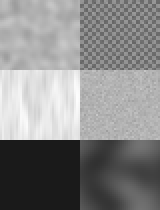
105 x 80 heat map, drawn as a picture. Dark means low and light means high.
The table splits into 3 rows of 2 panels. Panel 1,1: high, blotchy, faint in contrast. Panel 1,2: middling, checkered. Panel 2,1: very high, streaked downward, faint in contrast. Panel 2,2: high, fine-grained, faint in contrast. Panel 3,1: very low, flat. Panel 3,2: low, smooth.
